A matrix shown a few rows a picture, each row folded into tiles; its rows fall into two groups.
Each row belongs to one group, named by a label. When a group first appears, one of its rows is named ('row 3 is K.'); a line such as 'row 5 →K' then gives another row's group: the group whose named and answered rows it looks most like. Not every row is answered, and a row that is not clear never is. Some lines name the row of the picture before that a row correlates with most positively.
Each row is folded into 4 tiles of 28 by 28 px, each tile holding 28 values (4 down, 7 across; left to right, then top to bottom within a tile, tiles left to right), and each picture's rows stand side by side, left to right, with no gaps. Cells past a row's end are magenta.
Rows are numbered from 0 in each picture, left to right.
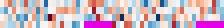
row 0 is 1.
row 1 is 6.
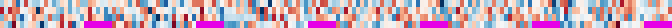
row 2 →1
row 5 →1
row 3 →6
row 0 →6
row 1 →6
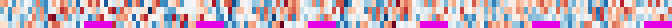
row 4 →1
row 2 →1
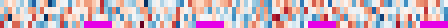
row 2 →1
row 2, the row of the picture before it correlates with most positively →0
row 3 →6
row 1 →6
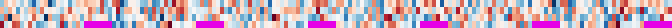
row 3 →1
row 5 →1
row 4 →6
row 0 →6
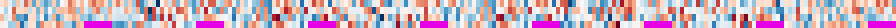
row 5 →1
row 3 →6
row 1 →1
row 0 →1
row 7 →1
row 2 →1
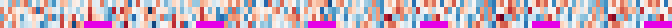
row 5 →1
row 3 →1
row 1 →6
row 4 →1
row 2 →6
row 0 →6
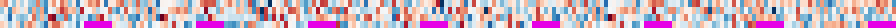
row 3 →6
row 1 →1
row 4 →6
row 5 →1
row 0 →1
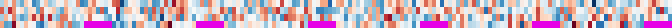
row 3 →1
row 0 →6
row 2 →6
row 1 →1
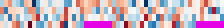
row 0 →6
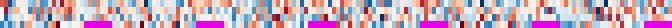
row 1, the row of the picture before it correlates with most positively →0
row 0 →1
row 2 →1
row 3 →6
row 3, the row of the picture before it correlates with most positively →1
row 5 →1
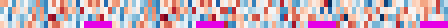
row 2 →6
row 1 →1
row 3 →6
